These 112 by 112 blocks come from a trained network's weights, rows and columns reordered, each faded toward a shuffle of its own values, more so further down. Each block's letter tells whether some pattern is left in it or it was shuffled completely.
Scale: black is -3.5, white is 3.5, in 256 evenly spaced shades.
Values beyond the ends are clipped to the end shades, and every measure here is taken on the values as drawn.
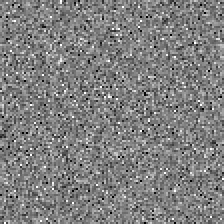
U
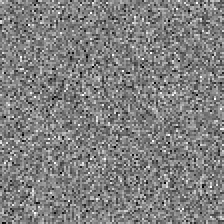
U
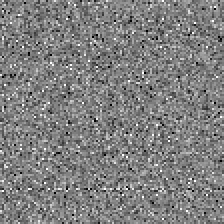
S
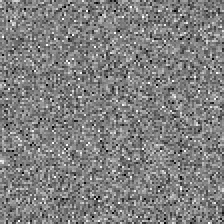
S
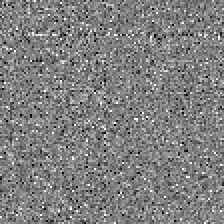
S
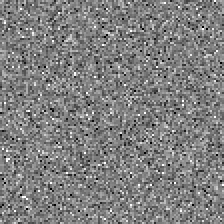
U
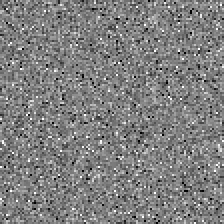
U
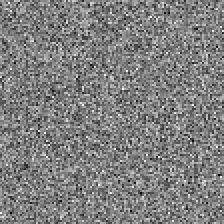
U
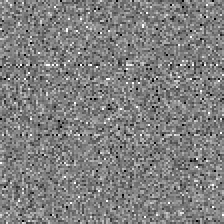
S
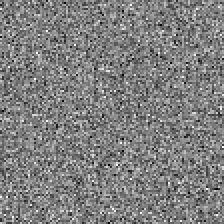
S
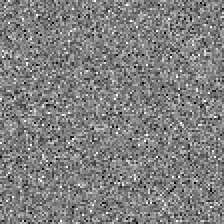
S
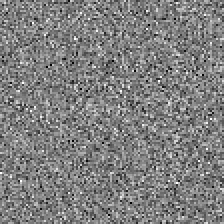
S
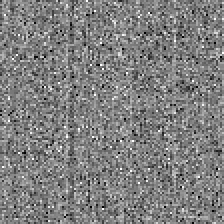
S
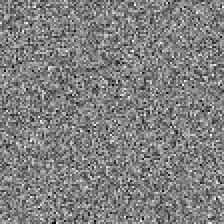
U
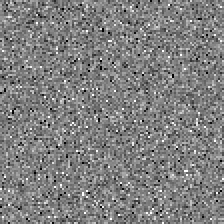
U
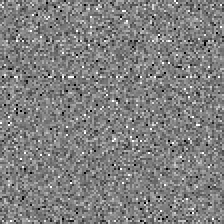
S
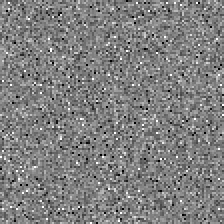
U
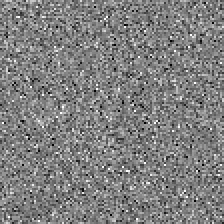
U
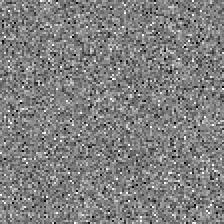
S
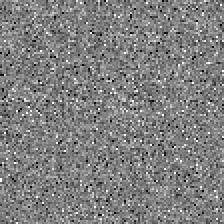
S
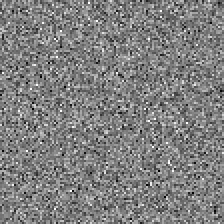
S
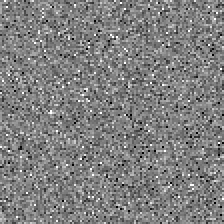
U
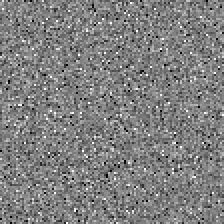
U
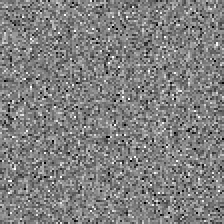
U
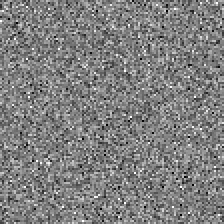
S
